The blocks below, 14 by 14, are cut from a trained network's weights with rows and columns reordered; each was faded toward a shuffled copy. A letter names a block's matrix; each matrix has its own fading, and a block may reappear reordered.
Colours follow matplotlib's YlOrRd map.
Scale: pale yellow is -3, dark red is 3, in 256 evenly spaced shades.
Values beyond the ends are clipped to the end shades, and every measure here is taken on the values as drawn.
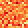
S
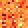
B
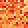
S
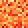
S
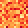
S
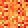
S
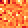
B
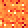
B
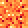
B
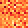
S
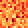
S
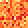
S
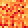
B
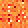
B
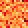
B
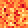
S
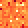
B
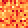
S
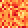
S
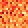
B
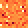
B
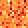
B
